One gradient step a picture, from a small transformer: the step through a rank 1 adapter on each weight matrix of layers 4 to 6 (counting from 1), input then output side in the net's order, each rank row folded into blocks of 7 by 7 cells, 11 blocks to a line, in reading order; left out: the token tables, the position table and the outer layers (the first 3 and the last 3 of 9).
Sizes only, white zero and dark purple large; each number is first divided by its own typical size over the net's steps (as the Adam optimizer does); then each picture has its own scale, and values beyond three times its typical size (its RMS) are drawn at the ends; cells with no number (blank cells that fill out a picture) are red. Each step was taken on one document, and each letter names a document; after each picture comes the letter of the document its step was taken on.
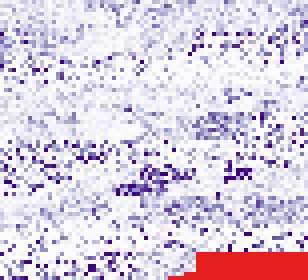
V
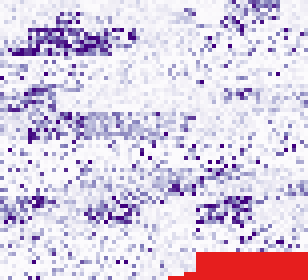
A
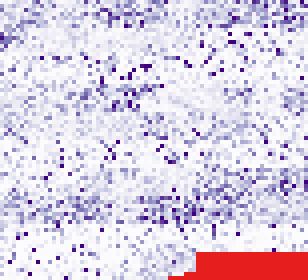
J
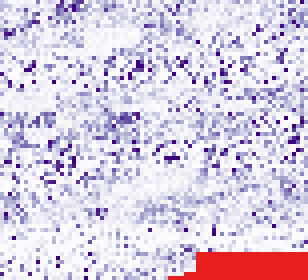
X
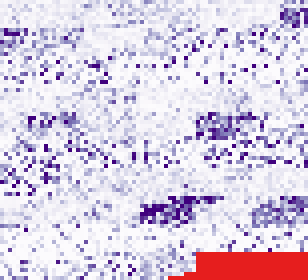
X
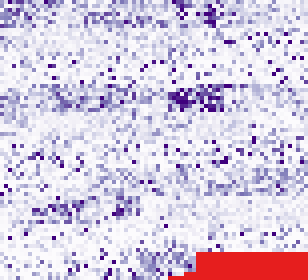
J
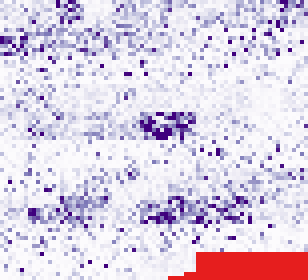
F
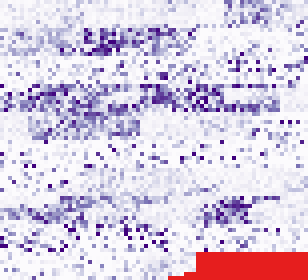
A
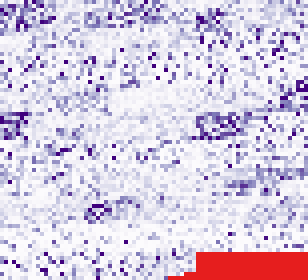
V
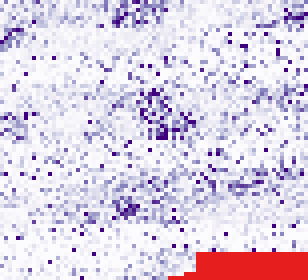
J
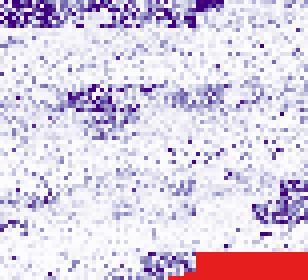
J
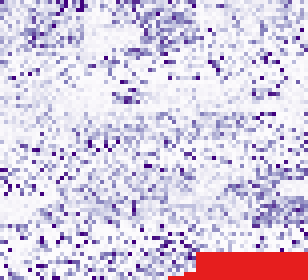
V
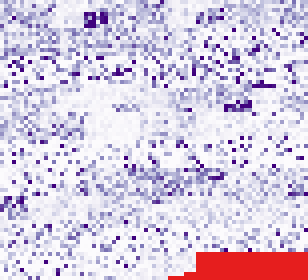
A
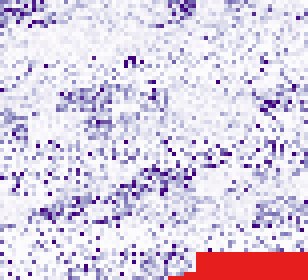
J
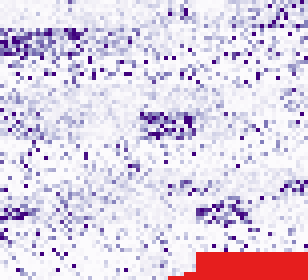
F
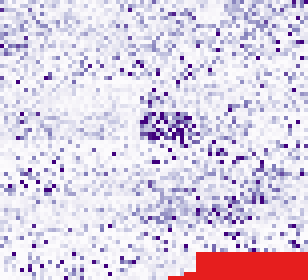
F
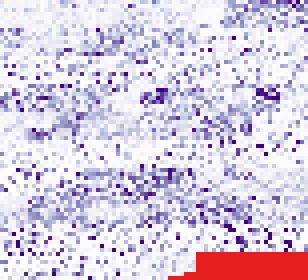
A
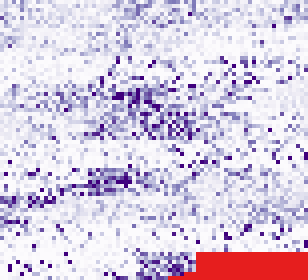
J
